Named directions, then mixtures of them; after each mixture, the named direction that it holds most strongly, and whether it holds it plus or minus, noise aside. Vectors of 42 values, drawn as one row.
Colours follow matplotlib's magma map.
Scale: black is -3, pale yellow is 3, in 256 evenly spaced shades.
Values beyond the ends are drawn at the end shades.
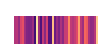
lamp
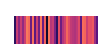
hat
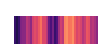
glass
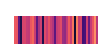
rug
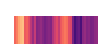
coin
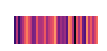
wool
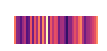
hat, minus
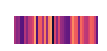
lamp, minus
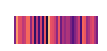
hat, plus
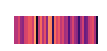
lamp, minus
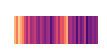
coin, plus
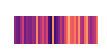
lamp, plus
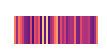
hat, minus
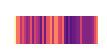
glass, minus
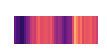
coin, minus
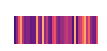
rug, minus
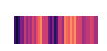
glass, plus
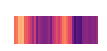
coin, plus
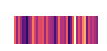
wool, minus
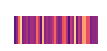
rug, minus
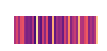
lamp, plus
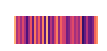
hat, minus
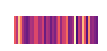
wool, minus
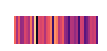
lamp, minus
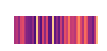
lamp, plus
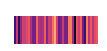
wool, plus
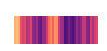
glass, minus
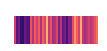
coin, minus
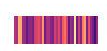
rug, minus
